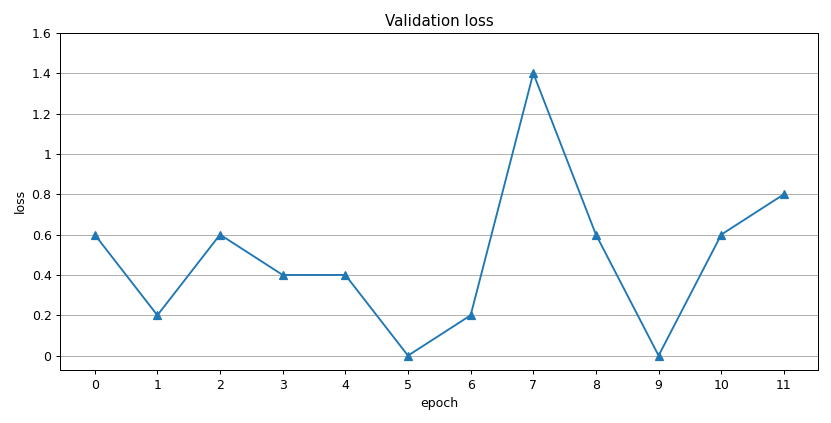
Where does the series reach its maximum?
7
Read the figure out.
Title: Validation loss
x-axis: epoch, ticks 0 1 2 3 4 5 6 7 8 9 10 11
y-axis: loss, ticks 0 0.2 0.4 0.6 0.8 1 1.2 1.4 1.6
Values:
0.6 0.2 0.6 0.4 0.4 0 0.2 1.4 0.6 0 0.6 0.8
